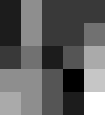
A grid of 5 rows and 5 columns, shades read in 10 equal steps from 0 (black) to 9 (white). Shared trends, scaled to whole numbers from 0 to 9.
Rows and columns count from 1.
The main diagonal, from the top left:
1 5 1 0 9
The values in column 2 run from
4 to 5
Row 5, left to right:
6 5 3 1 9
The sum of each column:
15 24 11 8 28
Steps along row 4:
same down down up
